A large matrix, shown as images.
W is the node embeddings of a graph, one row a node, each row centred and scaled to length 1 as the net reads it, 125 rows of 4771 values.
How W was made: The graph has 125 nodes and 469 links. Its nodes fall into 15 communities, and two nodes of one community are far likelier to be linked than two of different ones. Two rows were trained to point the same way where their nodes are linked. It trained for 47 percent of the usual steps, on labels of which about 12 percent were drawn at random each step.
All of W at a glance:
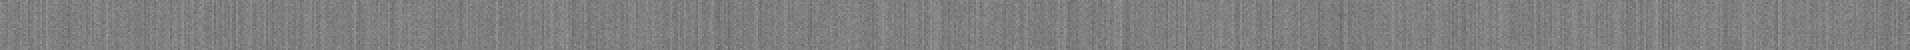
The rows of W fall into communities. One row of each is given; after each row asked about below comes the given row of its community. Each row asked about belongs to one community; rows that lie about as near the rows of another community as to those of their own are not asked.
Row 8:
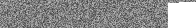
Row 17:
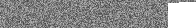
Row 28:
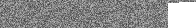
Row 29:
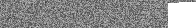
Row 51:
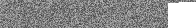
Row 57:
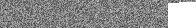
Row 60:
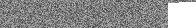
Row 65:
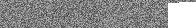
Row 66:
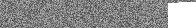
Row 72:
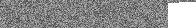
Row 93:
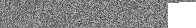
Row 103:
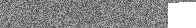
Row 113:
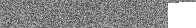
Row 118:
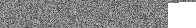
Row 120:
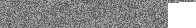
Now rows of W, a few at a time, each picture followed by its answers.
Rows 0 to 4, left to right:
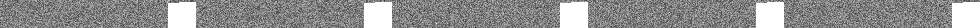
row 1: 60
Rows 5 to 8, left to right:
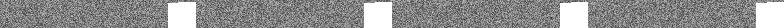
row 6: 120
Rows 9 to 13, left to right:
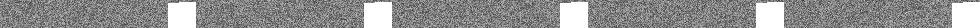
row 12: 120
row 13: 72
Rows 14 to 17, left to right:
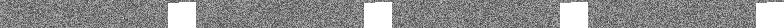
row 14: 51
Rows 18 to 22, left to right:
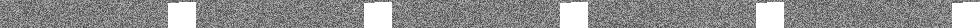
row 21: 66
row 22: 57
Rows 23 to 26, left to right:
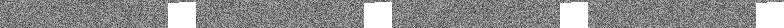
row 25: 103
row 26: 8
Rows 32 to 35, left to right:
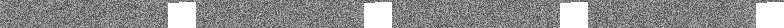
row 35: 72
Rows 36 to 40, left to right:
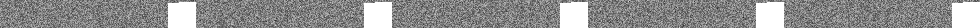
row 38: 28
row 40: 66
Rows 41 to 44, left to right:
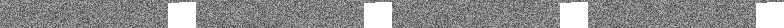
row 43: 8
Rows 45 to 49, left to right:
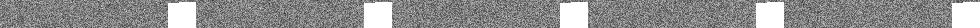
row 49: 93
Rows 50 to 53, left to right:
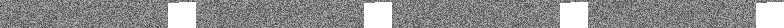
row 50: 17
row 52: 57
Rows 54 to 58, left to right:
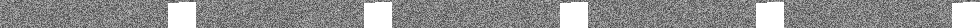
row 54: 57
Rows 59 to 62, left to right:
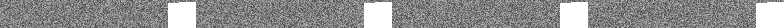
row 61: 29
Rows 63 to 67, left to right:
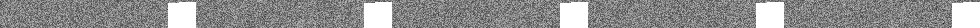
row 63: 120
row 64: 72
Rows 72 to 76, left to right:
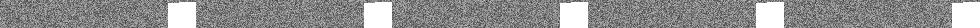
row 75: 66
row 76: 8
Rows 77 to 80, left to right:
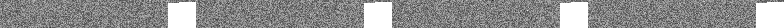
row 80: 28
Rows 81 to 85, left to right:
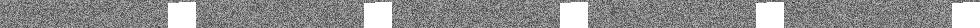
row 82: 29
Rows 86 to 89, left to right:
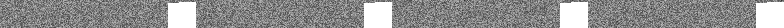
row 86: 57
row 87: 29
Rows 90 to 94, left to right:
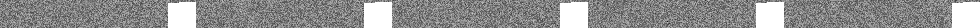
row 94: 8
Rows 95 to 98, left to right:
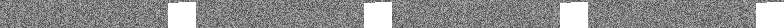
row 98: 113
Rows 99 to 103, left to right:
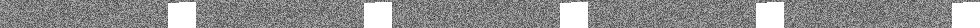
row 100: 60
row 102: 118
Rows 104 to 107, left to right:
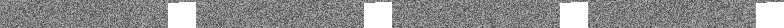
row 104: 66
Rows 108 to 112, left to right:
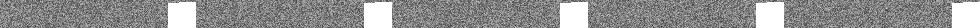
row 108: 103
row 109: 28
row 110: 113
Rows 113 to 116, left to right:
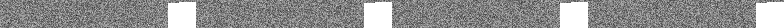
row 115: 72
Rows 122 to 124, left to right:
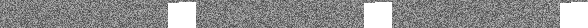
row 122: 28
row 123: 65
